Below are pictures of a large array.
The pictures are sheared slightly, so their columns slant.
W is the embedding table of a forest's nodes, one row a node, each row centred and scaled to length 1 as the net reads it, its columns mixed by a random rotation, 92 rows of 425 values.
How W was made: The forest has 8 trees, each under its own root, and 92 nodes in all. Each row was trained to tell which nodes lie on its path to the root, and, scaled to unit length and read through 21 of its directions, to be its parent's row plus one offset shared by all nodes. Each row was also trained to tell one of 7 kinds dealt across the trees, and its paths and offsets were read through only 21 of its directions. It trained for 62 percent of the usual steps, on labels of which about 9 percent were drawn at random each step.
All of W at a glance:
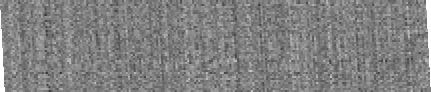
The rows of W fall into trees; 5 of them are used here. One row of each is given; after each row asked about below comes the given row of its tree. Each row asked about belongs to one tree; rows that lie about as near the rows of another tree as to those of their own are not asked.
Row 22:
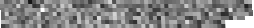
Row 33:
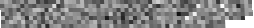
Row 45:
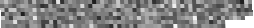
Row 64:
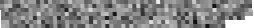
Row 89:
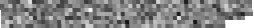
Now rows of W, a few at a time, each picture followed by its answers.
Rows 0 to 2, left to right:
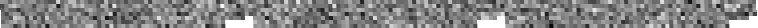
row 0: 33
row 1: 64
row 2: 22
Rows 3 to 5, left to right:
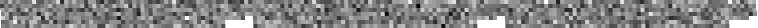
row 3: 33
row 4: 22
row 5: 45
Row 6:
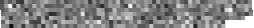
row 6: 89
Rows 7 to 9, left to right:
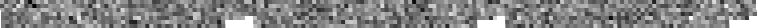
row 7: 45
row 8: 64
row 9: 33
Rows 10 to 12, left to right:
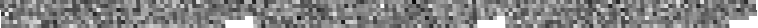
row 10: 22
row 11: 64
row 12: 22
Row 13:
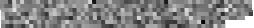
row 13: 45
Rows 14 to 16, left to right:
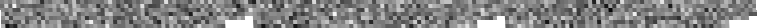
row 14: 33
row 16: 89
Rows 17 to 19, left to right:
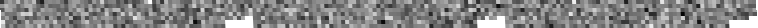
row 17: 64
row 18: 64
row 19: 22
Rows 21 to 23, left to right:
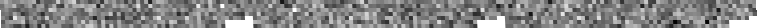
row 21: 33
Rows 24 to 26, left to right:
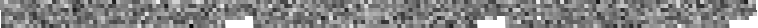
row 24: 22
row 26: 45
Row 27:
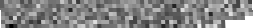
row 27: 33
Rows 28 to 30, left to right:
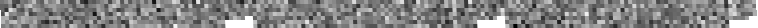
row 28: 89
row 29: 64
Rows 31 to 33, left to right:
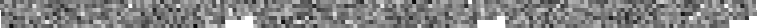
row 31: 64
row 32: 64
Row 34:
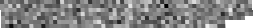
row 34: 22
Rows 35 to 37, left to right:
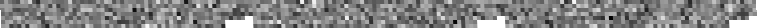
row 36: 22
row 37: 45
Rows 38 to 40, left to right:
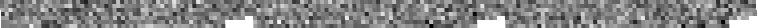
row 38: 22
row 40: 64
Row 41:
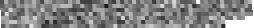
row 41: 22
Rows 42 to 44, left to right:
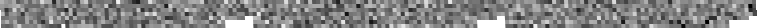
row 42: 45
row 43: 22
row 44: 22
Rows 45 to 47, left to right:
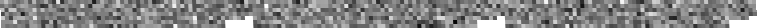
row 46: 33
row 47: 45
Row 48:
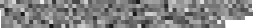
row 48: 45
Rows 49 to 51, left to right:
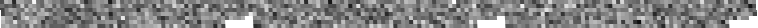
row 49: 64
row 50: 33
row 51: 22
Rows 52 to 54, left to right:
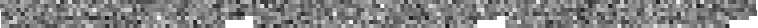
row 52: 45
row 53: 89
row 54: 22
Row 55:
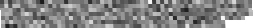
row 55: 22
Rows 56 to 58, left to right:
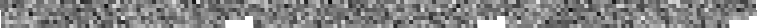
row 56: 89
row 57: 33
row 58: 64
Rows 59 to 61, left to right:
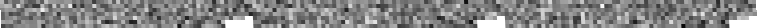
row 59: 22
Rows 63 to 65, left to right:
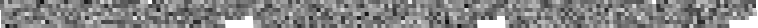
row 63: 22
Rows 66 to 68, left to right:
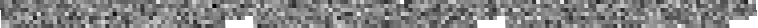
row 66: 64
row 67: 45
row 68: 45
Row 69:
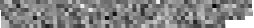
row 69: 64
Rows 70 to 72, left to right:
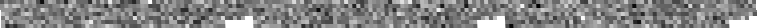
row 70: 22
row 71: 64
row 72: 33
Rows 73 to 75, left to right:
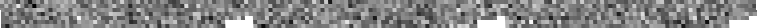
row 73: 33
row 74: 33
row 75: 64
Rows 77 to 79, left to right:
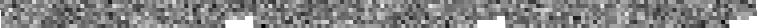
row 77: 64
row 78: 89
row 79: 64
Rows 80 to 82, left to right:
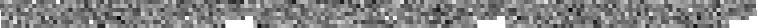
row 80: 33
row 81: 22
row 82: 64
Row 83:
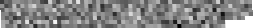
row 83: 64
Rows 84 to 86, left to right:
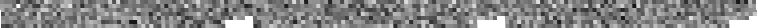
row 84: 22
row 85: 33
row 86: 33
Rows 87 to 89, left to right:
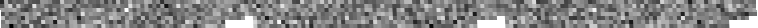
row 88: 64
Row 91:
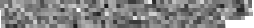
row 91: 45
